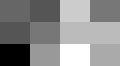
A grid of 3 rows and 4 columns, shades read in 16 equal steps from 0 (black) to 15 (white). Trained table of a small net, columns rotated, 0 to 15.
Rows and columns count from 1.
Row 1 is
6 5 12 7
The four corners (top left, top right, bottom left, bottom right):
6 7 0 10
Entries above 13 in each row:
0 0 1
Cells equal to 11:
2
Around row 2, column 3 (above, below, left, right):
12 15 7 11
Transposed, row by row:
6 5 0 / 5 7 9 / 12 11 15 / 7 11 10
